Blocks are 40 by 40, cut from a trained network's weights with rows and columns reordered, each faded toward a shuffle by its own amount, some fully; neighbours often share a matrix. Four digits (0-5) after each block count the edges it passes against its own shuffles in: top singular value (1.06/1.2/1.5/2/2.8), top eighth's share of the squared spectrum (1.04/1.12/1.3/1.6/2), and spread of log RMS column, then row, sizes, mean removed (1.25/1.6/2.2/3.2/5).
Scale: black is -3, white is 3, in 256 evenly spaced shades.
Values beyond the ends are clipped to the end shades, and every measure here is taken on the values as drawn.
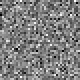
2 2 0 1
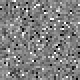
0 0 0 0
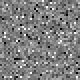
0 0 0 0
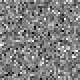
0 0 0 0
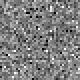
0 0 0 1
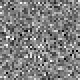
3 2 1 1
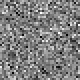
2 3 0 1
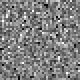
0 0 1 0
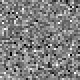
0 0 0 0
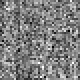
2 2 0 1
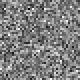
0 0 0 0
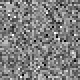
0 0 0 0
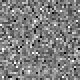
1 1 0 0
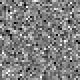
2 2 0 0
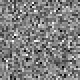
0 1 0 0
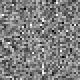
2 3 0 0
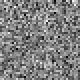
0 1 0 0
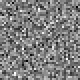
1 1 0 0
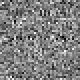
3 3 0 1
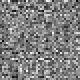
4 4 1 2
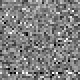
3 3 0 1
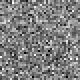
1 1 0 0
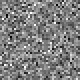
1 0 0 0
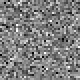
2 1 0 1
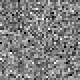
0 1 0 0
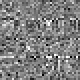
3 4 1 2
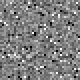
1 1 0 1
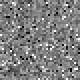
1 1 0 0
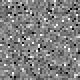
1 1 0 0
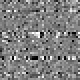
4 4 1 3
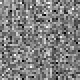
2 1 0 0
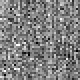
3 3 0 1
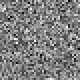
0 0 0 0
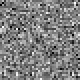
2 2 0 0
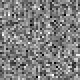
2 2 0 0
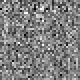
1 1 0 0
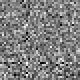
3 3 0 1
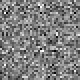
3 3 0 1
